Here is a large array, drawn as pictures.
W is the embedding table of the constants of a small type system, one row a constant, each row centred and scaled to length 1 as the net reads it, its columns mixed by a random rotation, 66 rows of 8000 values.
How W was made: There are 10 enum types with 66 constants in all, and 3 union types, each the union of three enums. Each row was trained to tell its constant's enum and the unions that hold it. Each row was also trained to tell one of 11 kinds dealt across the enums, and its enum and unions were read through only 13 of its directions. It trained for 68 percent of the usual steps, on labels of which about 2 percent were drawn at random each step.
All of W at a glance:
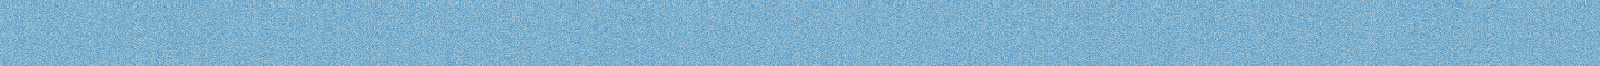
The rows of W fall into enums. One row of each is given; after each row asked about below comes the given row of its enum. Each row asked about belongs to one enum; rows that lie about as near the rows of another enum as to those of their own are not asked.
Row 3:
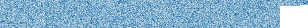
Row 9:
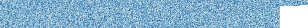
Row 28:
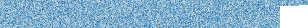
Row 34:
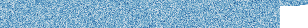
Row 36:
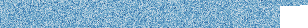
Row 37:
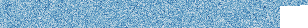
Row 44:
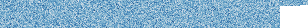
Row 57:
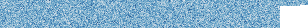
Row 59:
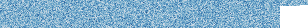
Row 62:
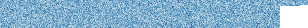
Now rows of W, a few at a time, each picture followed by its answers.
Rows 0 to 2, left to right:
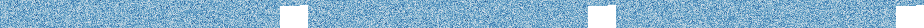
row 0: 36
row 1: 9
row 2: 3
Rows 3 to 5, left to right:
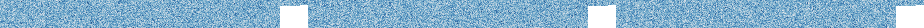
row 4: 28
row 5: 28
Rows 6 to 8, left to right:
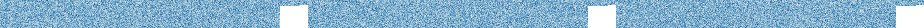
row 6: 28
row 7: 28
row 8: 44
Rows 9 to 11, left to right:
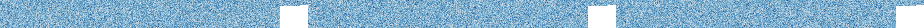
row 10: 36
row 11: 37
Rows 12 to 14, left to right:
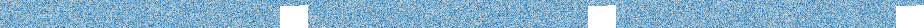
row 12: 34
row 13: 59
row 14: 36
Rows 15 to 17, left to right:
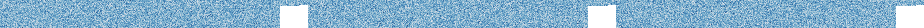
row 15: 62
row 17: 37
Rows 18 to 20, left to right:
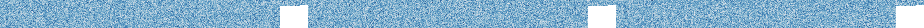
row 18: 3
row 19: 36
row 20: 9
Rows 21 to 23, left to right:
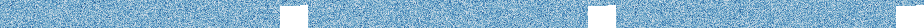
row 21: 44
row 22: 62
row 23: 3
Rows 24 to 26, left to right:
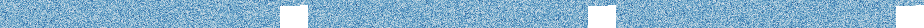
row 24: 57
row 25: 3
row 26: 59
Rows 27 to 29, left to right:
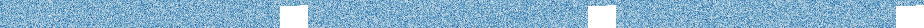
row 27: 62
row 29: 9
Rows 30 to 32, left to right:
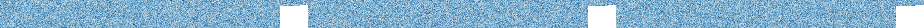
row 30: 44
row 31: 62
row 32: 34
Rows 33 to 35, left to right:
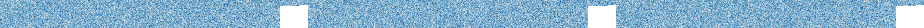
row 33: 34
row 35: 37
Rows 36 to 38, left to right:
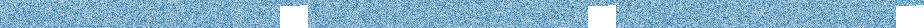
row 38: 44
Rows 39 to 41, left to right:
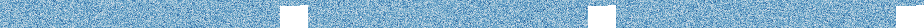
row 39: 62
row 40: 59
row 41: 44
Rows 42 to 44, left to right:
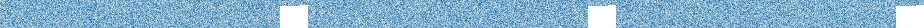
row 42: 9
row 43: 9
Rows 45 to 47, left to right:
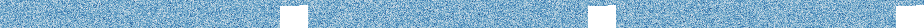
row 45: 28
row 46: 62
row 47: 3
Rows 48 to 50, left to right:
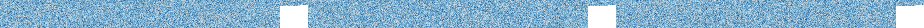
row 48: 57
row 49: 36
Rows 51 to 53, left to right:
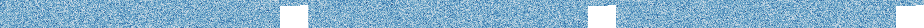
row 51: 44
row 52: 9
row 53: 36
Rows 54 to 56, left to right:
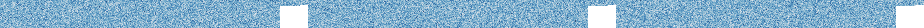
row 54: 57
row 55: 34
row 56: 59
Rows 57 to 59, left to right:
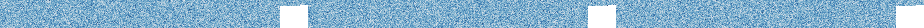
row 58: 37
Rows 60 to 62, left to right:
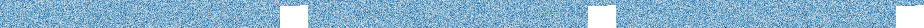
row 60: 44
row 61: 28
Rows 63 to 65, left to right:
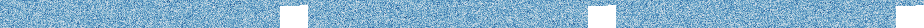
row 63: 9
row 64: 57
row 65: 59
